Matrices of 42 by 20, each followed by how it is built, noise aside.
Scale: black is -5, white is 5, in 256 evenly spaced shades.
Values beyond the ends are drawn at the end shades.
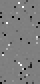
sparse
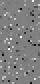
sparse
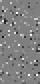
sparse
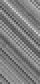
Toeplitz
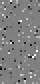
sparse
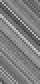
Toeplitz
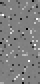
sparse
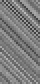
Toeplitz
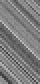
Toeplitz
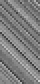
Toeplitz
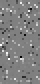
sparse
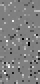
sparse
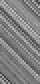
Toeplitz
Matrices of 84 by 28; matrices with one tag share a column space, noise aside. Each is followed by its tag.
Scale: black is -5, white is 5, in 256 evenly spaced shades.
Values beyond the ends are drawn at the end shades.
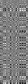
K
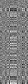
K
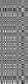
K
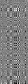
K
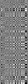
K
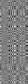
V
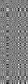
K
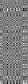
K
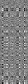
K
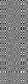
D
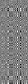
K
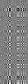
K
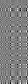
K
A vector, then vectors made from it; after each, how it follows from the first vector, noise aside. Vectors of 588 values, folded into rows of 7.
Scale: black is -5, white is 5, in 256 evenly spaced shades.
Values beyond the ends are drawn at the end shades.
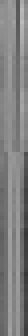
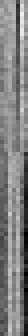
scaled up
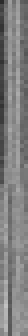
reversed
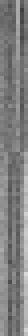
negated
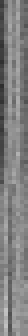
reversed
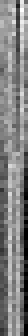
scaled up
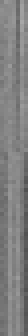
shrunk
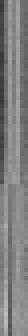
reversed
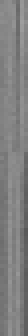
shrunk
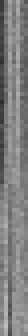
reversed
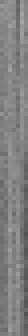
shrunk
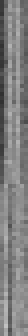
reversed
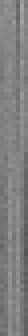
shrunk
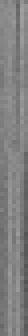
shrunk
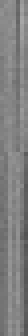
shrunk
